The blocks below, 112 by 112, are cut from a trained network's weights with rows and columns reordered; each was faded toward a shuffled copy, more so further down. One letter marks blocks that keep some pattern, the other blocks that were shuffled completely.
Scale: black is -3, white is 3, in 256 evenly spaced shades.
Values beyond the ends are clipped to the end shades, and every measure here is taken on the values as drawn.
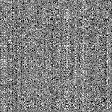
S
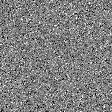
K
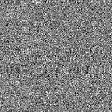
S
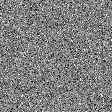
K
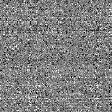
S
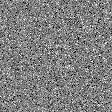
K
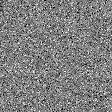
K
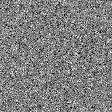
K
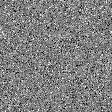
K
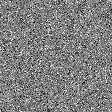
K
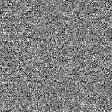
S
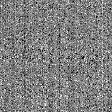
S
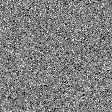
K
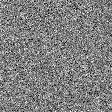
K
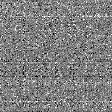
S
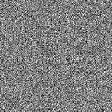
S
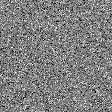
K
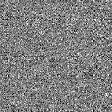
S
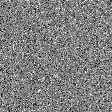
K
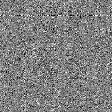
S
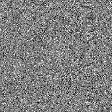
S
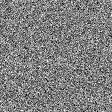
K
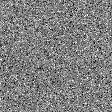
K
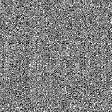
S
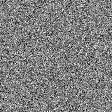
K
